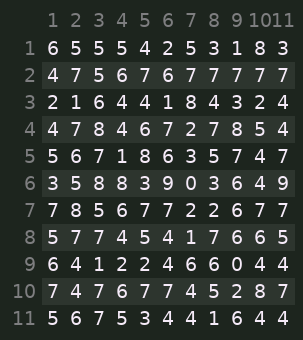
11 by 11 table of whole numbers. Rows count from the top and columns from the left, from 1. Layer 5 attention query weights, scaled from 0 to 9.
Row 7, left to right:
7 8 5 6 7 7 2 2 6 7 7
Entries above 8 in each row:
0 0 0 0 0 2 0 0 0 0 0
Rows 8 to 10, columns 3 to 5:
7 4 5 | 1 2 2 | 7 6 7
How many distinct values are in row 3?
6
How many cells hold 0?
2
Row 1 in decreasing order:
8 6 5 5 5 5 4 3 3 2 1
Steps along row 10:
down up down up same down up down up down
